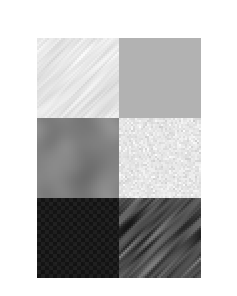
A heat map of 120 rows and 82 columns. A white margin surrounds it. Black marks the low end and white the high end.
The table splits into 3 rows of 2 panels. Panel 1,1: very high, slanting up to the right, faint in contrast. Panel 1,2: high, flat. Panel 2,1: middling, smooth, faint in contrast. Panel 2,2: very high, fine-grained, faint in contrast. Panel 3,1: very low, checkered, faint in contrast. Panel 3,2: low, slanting up to the right.
